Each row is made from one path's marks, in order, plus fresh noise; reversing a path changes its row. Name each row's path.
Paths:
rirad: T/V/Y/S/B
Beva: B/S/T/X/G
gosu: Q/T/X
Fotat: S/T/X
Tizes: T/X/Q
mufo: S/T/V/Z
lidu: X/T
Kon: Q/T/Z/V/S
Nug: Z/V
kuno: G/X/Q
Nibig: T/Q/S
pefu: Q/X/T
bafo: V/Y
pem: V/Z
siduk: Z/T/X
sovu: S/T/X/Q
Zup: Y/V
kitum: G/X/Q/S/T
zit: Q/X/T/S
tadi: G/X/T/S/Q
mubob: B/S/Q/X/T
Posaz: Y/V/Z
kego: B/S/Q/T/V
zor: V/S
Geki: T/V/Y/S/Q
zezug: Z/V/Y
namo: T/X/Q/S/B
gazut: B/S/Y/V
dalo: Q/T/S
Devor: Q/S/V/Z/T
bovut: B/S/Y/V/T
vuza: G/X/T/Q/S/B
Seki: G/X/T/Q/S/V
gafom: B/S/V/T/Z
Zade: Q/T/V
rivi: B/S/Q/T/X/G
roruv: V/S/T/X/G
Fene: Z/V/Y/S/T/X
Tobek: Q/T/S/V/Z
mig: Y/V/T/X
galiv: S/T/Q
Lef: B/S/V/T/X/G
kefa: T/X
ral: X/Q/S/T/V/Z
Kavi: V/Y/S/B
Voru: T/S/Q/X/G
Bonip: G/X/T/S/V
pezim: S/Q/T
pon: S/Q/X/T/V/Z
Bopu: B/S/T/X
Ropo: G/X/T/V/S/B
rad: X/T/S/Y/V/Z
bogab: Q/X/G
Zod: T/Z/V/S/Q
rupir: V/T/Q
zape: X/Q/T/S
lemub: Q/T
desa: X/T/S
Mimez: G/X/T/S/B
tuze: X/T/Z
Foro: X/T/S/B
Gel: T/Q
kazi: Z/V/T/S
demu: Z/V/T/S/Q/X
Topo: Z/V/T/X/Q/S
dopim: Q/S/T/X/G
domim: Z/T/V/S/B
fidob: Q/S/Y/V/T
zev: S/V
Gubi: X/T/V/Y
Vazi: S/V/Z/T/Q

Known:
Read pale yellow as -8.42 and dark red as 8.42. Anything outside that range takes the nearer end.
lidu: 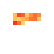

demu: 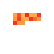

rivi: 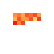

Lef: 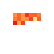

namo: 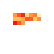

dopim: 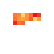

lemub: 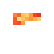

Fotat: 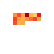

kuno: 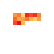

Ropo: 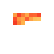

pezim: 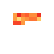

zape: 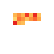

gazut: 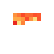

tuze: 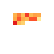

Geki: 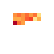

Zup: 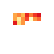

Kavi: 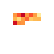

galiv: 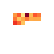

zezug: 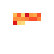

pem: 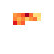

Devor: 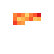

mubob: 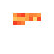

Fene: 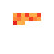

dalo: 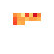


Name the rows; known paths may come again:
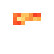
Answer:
pefu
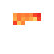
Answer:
kego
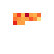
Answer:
pon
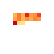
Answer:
Gubi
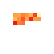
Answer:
Nibig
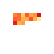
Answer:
Tobek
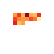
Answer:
mufo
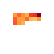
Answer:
Bonip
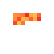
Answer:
Bopu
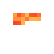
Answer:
vuza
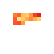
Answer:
lemub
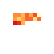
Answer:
Tizes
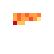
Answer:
rad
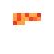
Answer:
demu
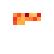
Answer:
Fotat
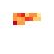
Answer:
rirad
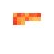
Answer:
Ropo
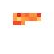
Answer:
pezim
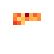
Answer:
sovu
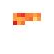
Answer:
bovut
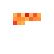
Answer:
Topo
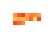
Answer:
mubob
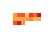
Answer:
kitum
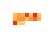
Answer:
desa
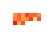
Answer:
Lef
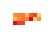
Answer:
Voru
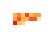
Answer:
tuze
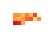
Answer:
Gel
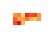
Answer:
kuno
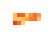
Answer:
lidu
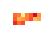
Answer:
bogab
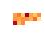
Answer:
Posaz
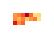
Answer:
pem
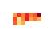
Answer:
zev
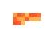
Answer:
Mimez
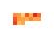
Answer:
Kon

